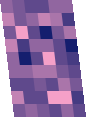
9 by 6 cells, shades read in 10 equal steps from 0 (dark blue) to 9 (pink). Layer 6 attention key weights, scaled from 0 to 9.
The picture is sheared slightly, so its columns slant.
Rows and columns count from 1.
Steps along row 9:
up down down up down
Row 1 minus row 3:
1 -5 0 3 1 -1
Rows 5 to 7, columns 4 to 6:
9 3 2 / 6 4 3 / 3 6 4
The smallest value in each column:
3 0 3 0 3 0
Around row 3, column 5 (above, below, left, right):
6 3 0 6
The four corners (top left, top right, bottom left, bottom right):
5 5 4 3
